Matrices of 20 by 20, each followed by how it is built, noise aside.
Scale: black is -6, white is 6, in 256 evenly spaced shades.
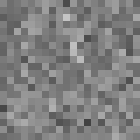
noise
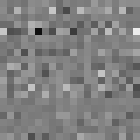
uneven rows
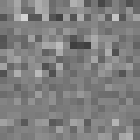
uneven rows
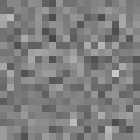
noise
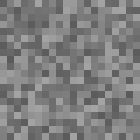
noise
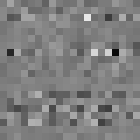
uneven rows
